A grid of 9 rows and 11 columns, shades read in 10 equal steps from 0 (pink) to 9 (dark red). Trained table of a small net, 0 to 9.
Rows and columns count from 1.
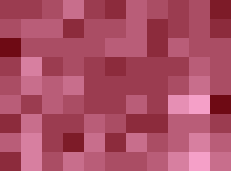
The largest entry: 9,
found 2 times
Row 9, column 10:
0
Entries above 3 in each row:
10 11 11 10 8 9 10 7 6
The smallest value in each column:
4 2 4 3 3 4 3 4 1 0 3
